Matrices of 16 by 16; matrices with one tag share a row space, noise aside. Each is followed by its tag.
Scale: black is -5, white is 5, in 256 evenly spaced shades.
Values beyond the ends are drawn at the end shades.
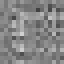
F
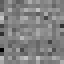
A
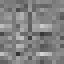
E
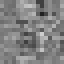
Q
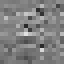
Q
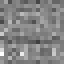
A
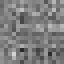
F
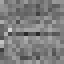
A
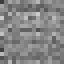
A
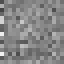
A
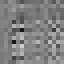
F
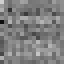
A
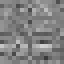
E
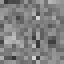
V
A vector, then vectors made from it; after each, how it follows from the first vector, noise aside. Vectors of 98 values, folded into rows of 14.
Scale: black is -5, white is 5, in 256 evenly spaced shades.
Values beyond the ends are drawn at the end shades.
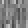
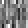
scaled up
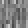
copied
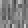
reversed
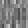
copied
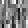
scaled up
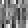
scaled up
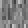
reversed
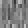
reversed
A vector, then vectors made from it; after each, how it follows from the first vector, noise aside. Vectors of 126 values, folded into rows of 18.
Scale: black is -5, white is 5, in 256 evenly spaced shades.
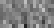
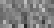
copied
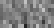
copied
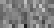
copied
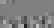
partly zeroed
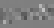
partly zeroed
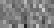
copied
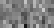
copied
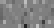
partly zeroed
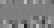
partly zeroed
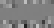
partly zeroed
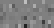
partly zeroed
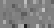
partly zeroed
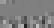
partly zeroed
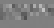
partly zeroed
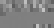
partly zeroed
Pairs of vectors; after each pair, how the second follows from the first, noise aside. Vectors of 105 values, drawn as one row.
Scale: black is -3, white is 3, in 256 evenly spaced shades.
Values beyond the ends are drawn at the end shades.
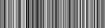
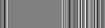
partly zeroed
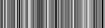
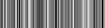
copied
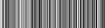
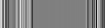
partly zeroed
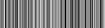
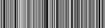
shuffled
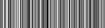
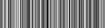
copied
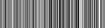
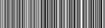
shuffled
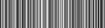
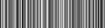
copied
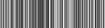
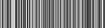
shuffled
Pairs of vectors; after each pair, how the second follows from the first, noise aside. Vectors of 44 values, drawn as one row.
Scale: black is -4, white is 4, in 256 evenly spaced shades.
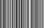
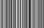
negated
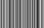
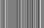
partly zeroed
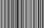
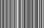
negated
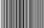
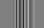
partly zeroed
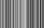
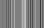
partly zeroed
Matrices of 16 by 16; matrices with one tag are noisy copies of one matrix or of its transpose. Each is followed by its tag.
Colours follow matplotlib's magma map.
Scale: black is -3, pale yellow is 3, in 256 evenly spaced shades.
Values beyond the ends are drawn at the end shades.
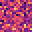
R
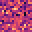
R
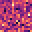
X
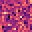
X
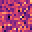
X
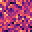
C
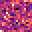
X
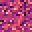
R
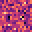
X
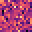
C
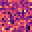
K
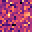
R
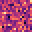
X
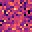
R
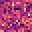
X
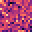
C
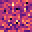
X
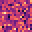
X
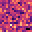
K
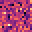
X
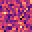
X
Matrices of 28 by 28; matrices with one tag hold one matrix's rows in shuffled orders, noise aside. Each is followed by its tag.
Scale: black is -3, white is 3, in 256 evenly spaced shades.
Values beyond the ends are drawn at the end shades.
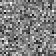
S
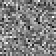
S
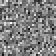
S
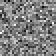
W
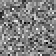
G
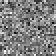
S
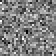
W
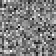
S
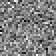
G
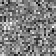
S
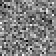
W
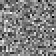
S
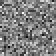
W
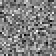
G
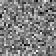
G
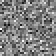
W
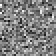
W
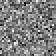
G
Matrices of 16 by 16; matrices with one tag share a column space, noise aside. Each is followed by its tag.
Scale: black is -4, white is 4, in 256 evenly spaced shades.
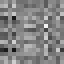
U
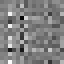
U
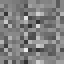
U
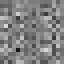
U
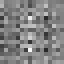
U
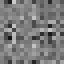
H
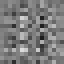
U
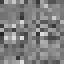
H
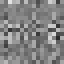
H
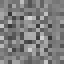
U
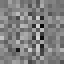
U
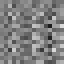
U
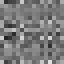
H
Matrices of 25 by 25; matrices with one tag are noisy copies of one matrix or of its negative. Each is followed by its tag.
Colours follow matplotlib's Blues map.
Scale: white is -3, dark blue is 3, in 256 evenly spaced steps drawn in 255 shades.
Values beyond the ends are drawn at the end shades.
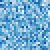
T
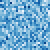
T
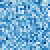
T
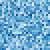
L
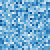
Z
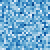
L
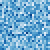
L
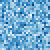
L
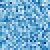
T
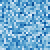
L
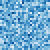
Z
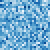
T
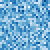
T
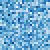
Z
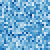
L
